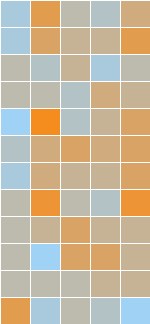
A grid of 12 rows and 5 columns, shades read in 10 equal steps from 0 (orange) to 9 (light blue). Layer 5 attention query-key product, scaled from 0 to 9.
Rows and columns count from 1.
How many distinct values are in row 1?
5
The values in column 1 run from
2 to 9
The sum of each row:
27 23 32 28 24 21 25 21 24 26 28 32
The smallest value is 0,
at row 5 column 2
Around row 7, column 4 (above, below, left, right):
4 7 5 3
